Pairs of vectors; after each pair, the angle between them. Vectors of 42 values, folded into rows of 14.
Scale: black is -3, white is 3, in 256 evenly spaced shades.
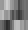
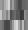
nearly parallel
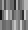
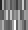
partly aligned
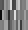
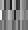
nearly opposite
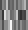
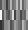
orthogonal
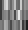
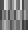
nearly parallel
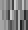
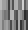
nearly parallel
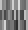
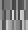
partly opposed
